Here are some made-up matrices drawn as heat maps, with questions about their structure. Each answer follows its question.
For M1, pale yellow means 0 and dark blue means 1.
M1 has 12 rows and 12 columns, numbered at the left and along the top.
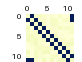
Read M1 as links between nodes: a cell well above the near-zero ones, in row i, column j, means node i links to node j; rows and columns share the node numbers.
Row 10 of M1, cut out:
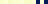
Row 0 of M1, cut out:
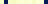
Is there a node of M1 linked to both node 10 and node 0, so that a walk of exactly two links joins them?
yes
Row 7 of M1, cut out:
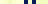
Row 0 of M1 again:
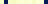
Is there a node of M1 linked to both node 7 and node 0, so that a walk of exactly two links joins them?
no
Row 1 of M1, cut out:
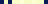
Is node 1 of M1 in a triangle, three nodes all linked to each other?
yes
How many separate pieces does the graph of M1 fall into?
1
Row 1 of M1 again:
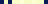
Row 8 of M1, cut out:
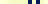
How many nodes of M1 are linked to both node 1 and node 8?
0
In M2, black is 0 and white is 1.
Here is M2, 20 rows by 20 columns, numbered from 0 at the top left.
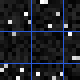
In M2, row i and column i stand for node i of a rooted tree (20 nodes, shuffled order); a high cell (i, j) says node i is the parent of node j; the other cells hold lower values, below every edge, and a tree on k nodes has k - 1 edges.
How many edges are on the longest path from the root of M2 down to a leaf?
4
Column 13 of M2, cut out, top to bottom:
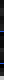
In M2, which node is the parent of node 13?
19
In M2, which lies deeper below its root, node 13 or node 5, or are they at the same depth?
node 13
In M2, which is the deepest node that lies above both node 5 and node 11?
17
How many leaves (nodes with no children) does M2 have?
10
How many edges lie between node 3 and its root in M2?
1
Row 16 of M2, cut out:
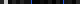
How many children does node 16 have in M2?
1
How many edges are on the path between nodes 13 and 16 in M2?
5
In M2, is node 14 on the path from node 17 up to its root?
no
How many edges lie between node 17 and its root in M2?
1
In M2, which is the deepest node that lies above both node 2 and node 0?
17
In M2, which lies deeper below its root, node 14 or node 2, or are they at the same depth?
node 2
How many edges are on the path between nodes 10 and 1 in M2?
7
